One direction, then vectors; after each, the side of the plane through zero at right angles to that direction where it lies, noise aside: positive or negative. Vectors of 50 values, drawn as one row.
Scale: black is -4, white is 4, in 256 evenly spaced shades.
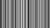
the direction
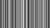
positive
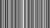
positive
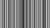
negative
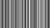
positive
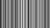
positive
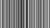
negative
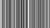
negative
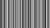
positive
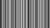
positive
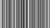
negative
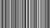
positive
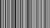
positive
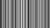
positive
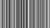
negative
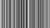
negative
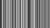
positive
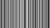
positive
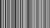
positive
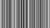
negative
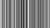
negative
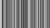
negative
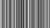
negative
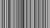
negative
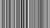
negative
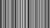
positive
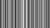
positive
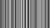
positive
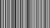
positive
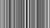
negative
